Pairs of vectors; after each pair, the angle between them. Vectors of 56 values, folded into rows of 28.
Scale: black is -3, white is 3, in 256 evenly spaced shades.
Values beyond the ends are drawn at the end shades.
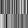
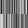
nearly parallel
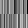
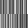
nearly opposite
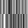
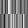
nearly opposite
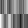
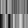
nearly opposite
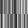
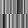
partly opposed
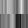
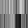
nearly parallel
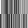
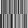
partly aligned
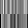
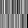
orthogonal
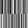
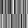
nearly parallel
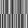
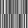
orthogonal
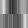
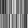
partly opposed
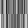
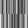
nearly parallel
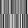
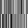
orthogonal
